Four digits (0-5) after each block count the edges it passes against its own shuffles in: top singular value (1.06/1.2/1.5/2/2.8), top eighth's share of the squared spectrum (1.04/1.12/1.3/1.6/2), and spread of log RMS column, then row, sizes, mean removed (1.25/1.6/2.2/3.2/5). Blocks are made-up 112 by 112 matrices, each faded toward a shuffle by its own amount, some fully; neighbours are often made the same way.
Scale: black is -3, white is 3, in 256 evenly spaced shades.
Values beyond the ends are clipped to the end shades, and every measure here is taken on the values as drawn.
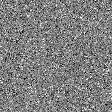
2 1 0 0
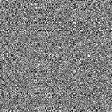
4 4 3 3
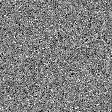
1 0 0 0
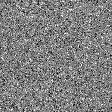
2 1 0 0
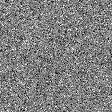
0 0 0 0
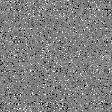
3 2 1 2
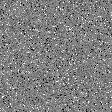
0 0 0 0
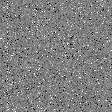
1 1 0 0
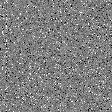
1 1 1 0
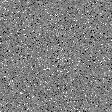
0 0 0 0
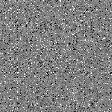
4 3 2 1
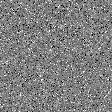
0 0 0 0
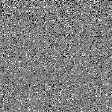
1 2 3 3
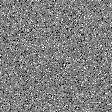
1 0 0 0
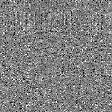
4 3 2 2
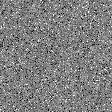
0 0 0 0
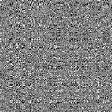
4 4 3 3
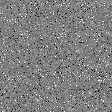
2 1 0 0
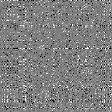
5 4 2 3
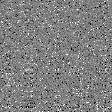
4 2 1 1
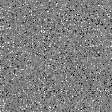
3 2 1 1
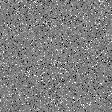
2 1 0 0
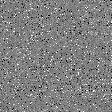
3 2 0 1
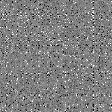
4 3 2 2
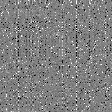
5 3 2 1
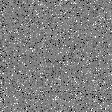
3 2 1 0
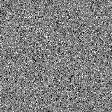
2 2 1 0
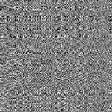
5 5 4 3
